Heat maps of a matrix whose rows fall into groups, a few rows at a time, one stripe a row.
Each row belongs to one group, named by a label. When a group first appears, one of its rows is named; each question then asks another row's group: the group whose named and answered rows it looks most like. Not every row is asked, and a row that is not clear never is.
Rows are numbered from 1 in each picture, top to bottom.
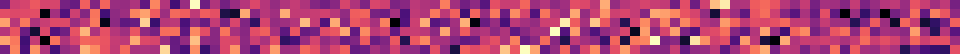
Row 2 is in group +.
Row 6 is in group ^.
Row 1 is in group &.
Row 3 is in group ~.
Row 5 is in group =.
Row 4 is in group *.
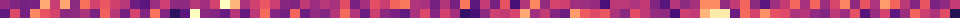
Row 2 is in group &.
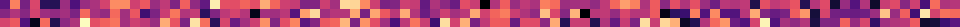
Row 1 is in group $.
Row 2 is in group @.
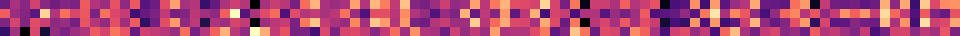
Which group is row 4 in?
$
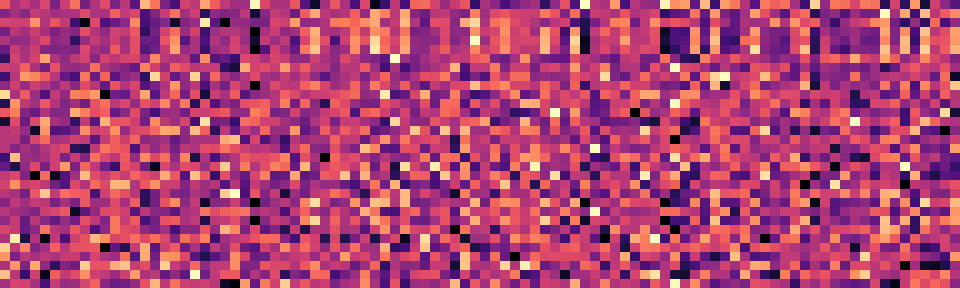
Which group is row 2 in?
@
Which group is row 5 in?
@
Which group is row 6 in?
@
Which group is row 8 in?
+
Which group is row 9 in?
&
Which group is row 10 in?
@
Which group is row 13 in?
*
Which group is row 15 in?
*
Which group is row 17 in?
~
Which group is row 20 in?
*
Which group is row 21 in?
^
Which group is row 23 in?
@
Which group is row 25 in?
@
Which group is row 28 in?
~
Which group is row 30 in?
^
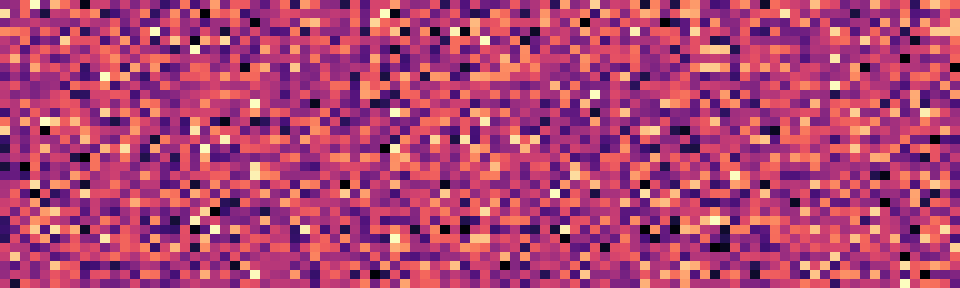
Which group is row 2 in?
~
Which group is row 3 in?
@
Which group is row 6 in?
&
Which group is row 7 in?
^
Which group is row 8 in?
&
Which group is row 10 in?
*
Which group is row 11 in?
~
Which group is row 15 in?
=
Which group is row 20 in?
$
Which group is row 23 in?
+
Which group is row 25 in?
&
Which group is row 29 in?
^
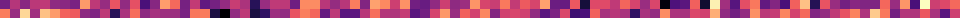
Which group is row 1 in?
@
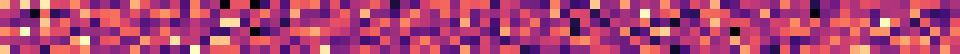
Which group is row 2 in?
*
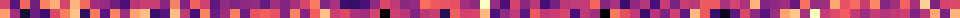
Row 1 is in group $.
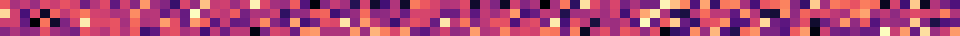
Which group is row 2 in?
=
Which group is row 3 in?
*
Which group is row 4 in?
@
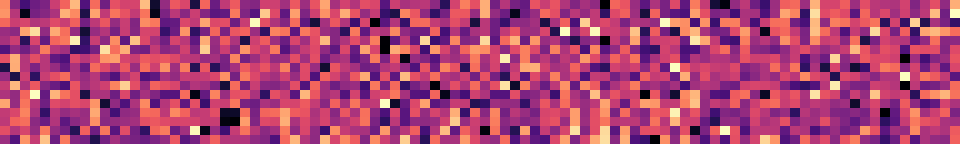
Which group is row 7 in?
^
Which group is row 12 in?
~
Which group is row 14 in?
+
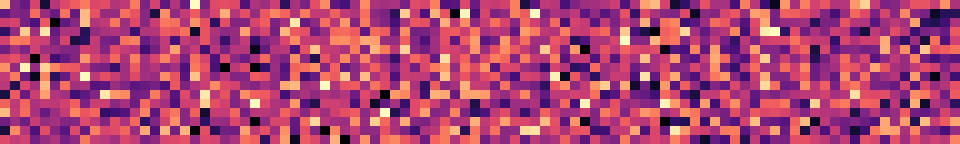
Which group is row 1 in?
=
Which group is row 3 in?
*
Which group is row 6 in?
@
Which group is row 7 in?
*
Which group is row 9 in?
*
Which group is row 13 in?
~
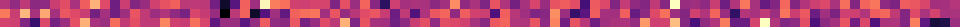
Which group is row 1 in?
+
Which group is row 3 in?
*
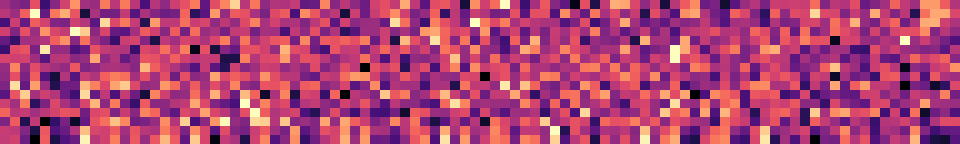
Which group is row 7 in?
+
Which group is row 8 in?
^
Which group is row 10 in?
^
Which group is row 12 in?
+
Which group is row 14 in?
$
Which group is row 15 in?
*
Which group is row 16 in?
*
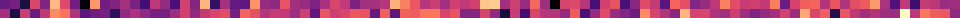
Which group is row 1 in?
$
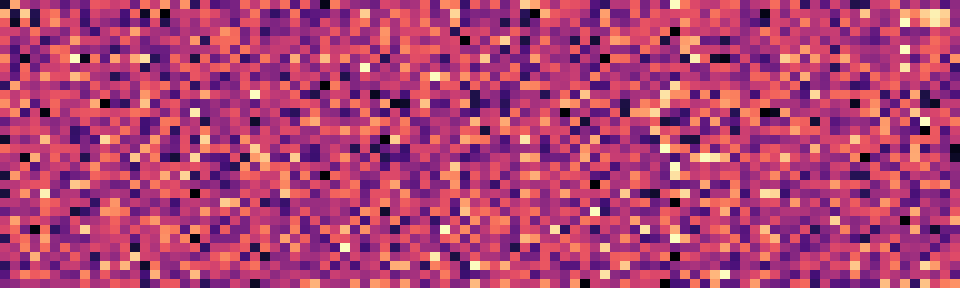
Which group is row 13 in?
=
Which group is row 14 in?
@
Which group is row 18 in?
&
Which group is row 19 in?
+
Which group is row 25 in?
^
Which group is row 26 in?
*
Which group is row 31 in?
&
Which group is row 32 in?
@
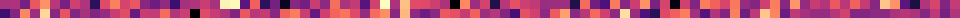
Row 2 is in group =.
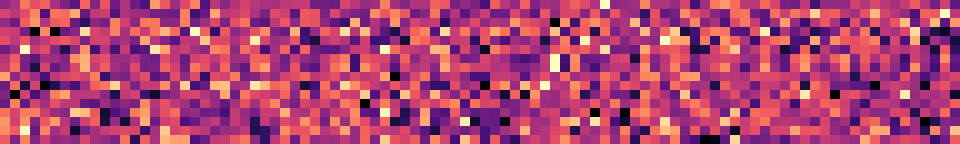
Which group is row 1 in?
&
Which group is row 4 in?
*
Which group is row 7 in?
*
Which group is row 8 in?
*
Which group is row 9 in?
~
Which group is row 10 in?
$
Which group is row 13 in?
~
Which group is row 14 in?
~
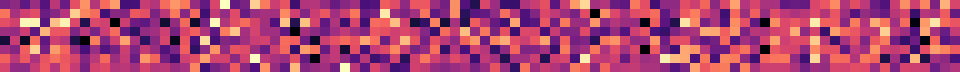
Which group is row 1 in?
$
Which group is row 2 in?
~
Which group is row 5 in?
$
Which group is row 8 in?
&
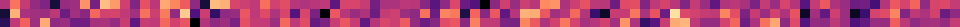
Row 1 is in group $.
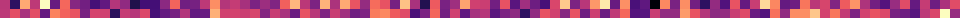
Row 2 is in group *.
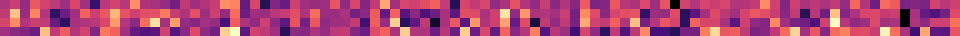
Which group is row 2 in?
^
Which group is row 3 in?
^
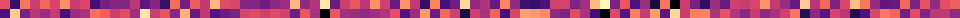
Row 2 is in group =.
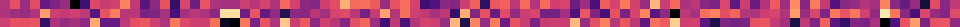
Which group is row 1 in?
$
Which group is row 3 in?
+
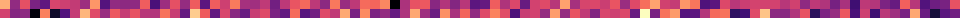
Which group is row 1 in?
~
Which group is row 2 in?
*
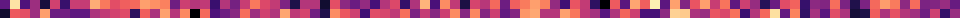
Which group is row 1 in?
=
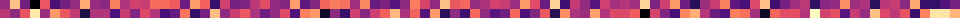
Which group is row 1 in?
*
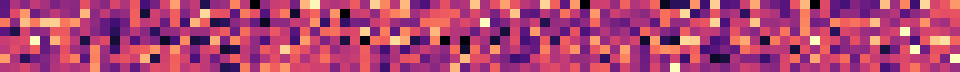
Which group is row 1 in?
@
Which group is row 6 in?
+
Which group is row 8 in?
+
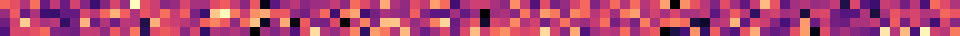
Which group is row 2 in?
$
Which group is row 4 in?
@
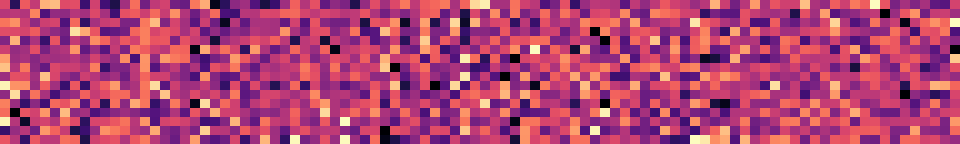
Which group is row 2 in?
+
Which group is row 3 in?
^
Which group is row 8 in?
~
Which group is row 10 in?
^
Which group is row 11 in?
^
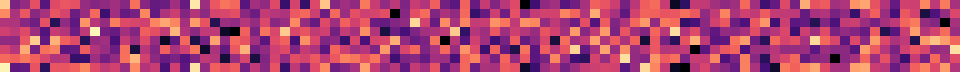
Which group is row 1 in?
=
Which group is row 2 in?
~
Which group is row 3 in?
*
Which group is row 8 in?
=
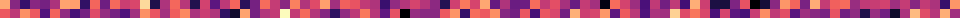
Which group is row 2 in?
+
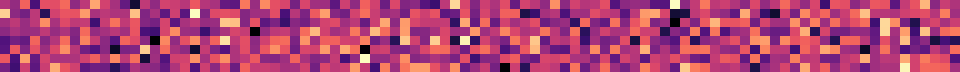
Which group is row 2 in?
=
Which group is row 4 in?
@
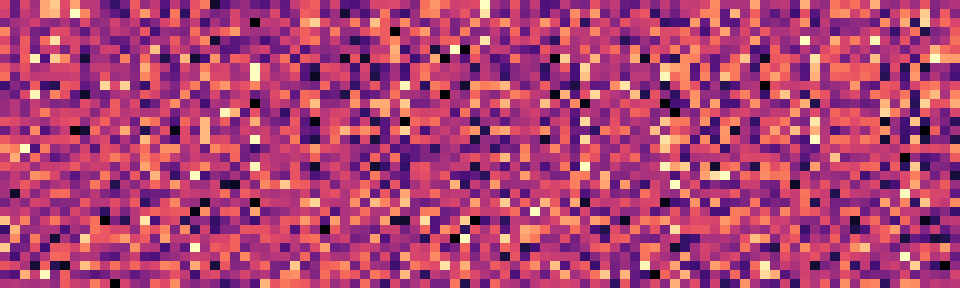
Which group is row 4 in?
~
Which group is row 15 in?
$
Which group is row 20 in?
&
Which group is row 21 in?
+
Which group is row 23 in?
@
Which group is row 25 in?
~
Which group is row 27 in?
^
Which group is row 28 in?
=
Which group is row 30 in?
*
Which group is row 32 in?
+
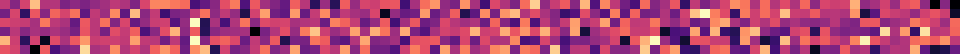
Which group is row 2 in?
&
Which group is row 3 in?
&
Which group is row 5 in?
=
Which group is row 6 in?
*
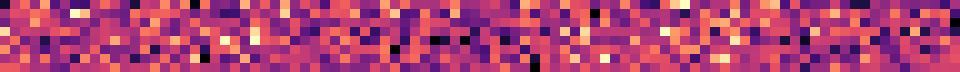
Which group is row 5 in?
$
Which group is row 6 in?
~
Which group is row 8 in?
^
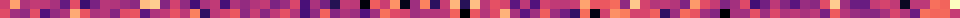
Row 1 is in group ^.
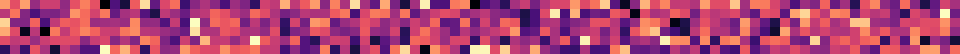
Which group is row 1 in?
~
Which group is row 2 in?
*
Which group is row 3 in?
=
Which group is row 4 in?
=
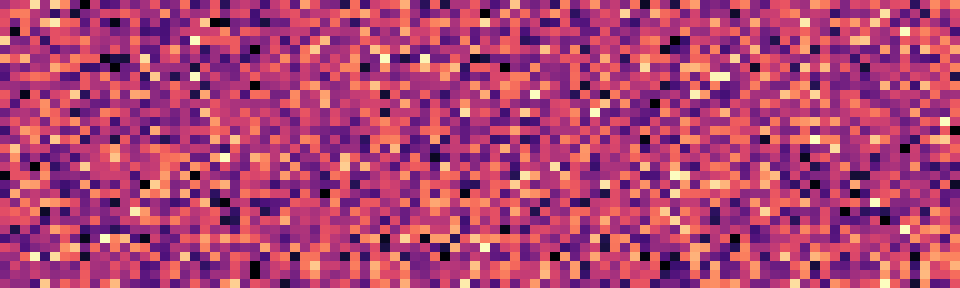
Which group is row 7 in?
~
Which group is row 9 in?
&
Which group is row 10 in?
@
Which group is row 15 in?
&
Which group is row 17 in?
^
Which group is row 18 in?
$
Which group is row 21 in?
&
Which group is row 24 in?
+
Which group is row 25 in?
+
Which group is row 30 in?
@
